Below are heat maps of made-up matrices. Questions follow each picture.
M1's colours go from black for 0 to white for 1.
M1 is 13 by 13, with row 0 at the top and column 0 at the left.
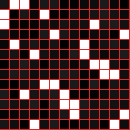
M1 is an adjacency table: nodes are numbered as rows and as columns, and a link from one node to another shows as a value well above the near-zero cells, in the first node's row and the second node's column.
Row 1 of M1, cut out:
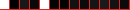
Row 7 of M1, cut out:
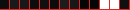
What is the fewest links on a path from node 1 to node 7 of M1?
6
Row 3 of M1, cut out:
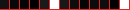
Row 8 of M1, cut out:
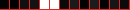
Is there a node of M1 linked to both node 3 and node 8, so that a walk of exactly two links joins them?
yes
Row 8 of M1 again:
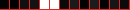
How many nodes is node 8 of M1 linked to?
2
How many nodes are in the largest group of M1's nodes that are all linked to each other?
2
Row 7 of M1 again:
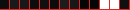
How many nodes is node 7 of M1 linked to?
2
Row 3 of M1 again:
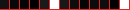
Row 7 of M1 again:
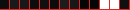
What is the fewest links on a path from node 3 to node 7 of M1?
3
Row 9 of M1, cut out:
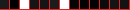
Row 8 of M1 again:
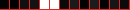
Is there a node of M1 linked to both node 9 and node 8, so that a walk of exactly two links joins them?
no
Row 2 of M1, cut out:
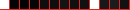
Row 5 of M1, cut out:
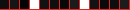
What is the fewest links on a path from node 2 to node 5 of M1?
5
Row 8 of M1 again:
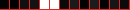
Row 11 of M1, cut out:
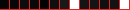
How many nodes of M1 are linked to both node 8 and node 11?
0
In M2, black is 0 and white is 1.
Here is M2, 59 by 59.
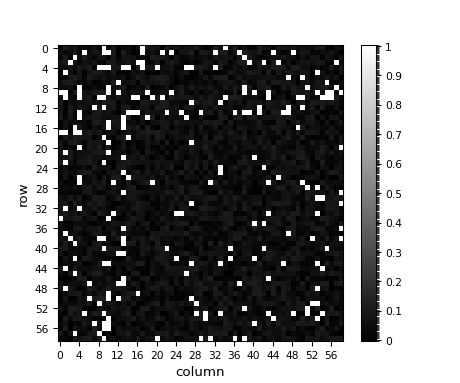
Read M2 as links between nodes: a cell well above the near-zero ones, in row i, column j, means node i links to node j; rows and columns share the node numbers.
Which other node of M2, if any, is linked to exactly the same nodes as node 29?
node 36
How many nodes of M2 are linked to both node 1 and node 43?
2
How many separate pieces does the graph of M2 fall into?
1
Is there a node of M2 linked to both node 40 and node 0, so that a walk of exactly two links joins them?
yes
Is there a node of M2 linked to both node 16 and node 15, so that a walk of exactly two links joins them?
yes
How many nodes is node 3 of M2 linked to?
7
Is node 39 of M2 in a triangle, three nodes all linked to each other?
no
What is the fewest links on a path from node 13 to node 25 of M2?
1
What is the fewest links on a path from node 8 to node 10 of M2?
1
